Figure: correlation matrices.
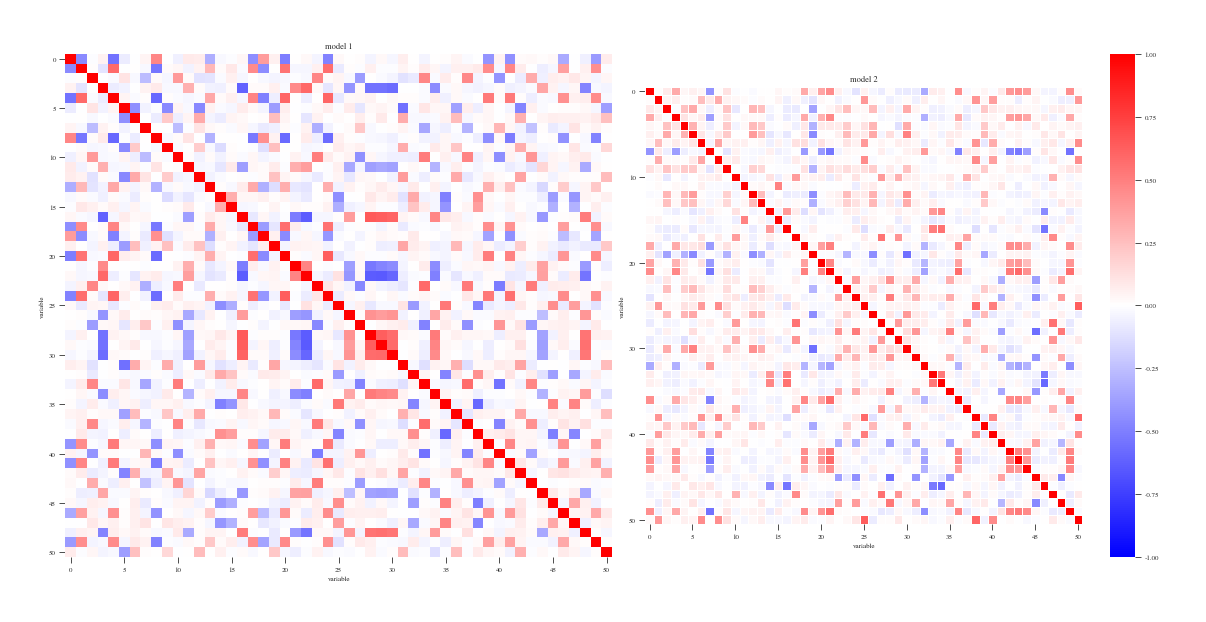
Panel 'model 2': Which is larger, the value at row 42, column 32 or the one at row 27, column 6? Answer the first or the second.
the second
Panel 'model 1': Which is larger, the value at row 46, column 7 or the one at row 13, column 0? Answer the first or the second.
the first
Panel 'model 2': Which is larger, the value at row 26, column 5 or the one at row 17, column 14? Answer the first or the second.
the first
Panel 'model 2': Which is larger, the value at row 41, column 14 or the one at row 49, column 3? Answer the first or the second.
the second
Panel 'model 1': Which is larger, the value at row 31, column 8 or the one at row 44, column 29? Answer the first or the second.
the first
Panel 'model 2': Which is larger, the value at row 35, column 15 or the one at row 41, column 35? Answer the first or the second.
the first
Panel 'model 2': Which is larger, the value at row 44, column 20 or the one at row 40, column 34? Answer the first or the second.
the first
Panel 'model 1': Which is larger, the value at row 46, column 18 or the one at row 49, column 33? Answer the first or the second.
the second
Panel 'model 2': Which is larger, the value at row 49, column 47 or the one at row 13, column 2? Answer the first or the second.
the second
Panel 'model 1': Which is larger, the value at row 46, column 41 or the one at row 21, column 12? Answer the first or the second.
the first
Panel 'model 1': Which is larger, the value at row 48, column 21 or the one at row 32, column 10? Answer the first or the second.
the second
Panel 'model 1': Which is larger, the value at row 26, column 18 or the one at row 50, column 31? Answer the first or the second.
the second
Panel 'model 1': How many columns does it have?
51
